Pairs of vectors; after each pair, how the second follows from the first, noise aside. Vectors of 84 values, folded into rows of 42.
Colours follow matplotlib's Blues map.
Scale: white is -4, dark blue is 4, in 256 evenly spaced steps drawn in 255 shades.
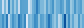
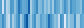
sign-scrambled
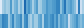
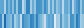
shuffled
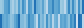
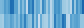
shuffled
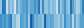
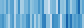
shuffled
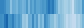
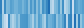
sign-scrambled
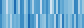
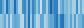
sign-scrambled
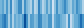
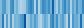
sign-scrambled
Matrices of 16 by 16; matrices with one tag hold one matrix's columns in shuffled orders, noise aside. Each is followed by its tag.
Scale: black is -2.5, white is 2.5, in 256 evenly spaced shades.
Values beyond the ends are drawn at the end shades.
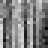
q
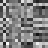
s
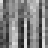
q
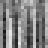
q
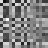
s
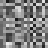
s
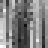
q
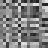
s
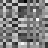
s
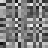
s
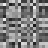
s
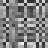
s
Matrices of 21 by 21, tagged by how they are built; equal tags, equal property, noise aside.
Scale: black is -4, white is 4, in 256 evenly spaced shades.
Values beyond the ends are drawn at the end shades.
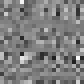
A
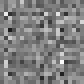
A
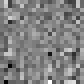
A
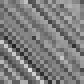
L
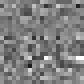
A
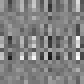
A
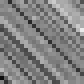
L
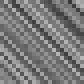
L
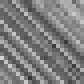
L
